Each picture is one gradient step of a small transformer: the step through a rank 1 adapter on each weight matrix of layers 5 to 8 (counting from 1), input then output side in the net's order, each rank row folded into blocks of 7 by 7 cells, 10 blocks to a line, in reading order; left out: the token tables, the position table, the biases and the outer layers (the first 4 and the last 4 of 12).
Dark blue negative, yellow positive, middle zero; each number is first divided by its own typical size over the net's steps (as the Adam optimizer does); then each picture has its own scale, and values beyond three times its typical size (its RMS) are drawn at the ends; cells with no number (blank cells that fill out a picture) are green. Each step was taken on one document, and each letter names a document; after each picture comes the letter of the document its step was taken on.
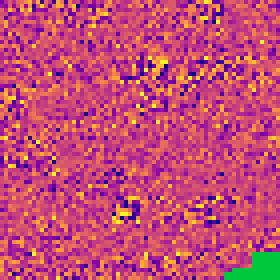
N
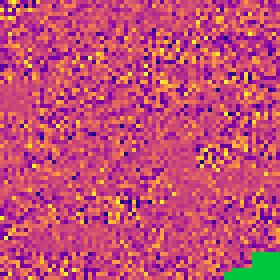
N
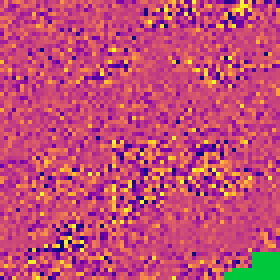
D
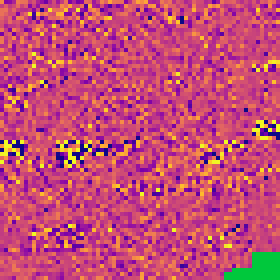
D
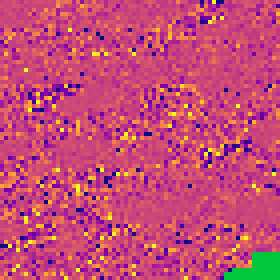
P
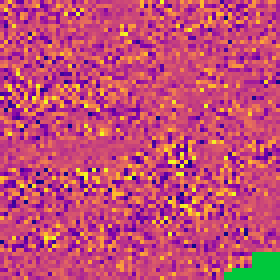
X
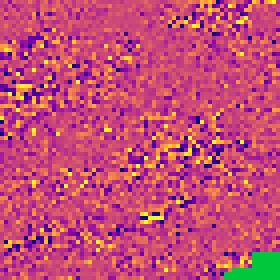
X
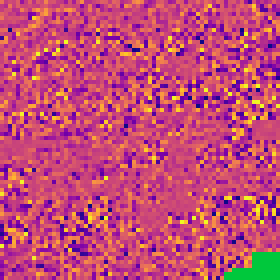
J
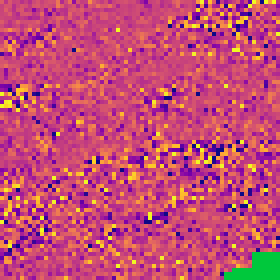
X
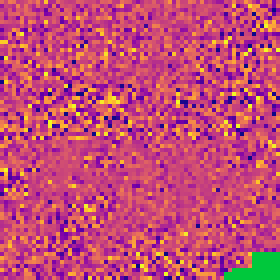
J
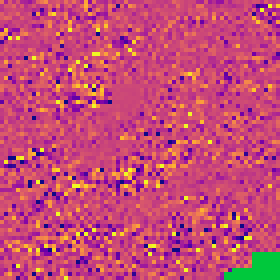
P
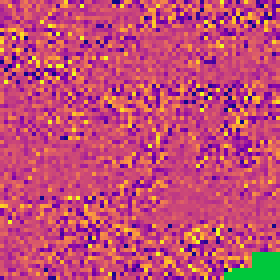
J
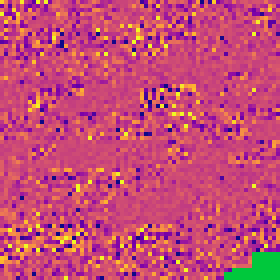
P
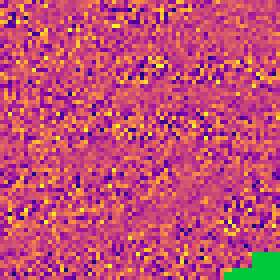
N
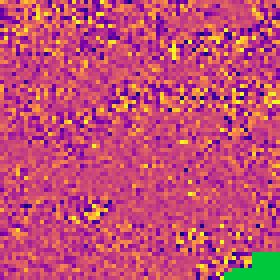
J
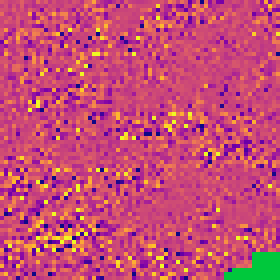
P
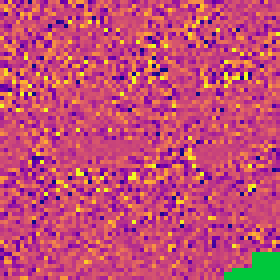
X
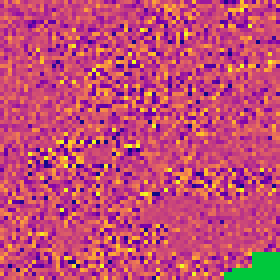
D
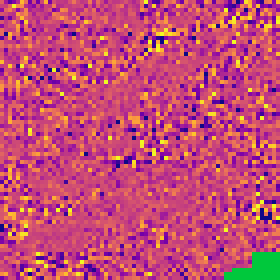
N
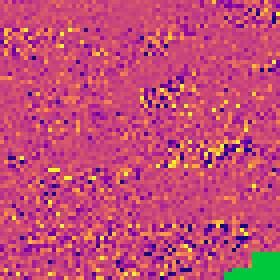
P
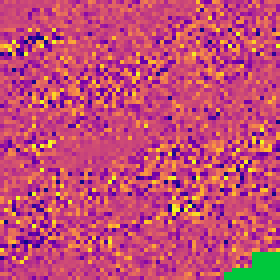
X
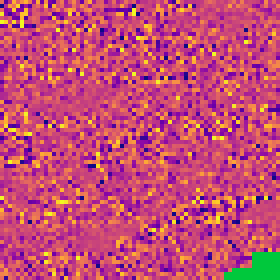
N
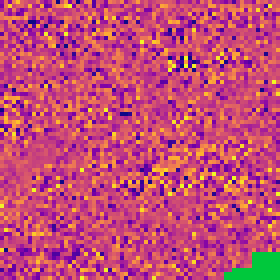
D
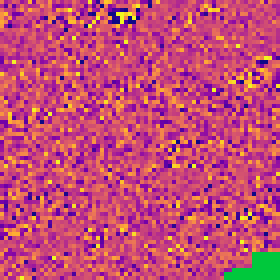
J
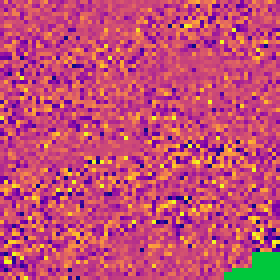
X
